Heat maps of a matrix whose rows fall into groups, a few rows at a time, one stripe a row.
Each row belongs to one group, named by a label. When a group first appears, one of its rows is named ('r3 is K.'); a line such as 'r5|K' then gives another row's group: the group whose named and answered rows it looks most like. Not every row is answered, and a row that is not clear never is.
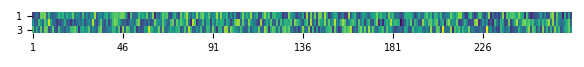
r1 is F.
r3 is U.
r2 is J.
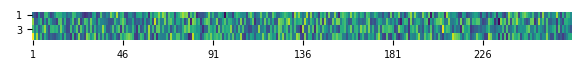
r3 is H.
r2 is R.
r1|J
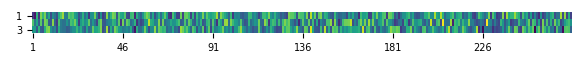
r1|F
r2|U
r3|J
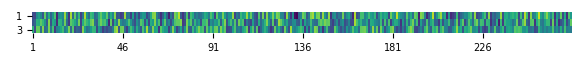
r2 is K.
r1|K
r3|F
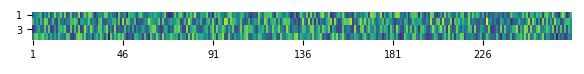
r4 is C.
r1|K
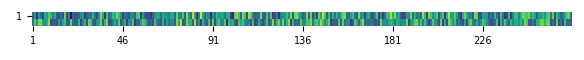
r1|J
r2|K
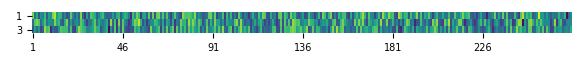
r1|H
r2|C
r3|C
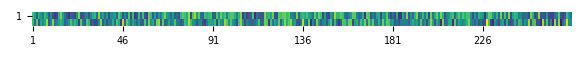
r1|R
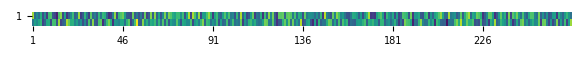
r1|R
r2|U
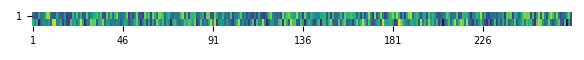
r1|J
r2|H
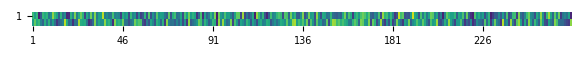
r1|H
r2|C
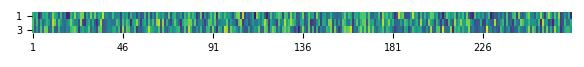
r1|H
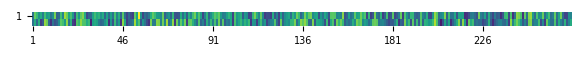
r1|C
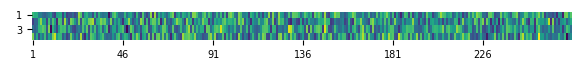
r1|R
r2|K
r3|F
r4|H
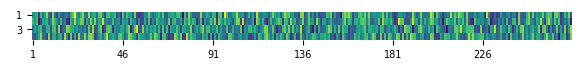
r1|U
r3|U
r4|K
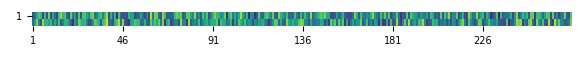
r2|C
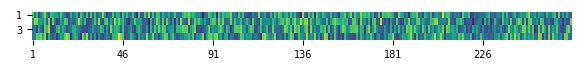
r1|H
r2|C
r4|F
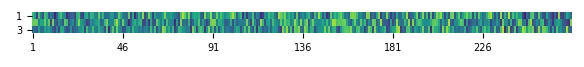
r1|R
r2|C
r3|J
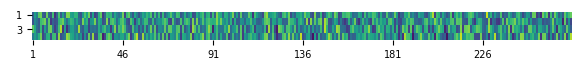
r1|U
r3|R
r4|U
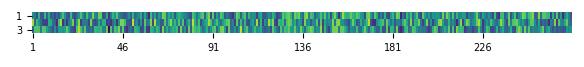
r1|J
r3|C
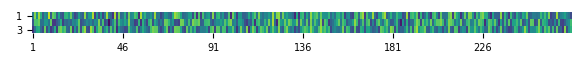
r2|R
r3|K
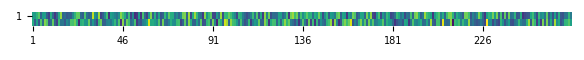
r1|R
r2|U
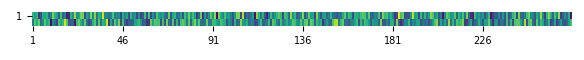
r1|H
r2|C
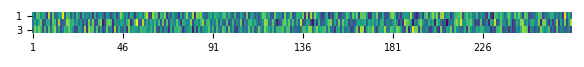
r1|F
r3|K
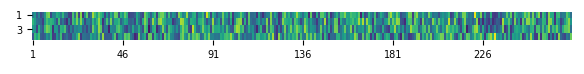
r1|J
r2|J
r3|J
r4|R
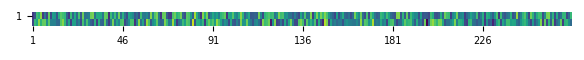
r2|F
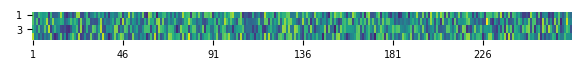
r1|R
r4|R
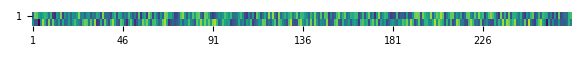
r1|R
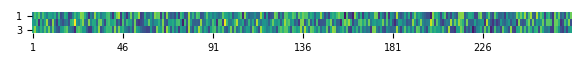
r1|C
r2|U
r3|C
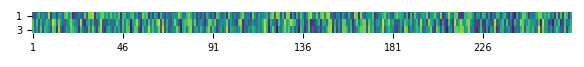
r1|K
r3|U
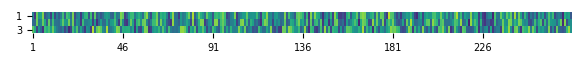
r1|F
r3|J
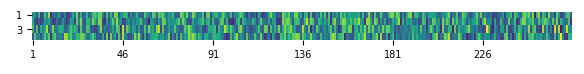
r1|J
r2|J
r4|C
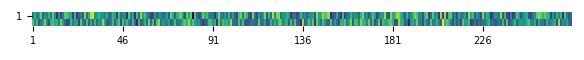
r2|H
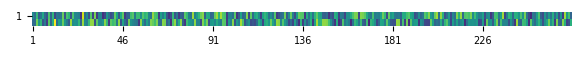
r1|F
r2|K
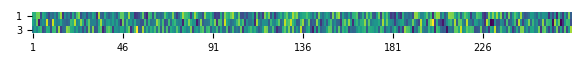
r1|R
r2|H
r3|U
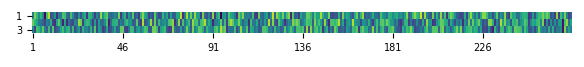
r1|K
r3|F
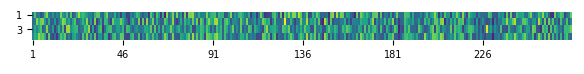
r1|C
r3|U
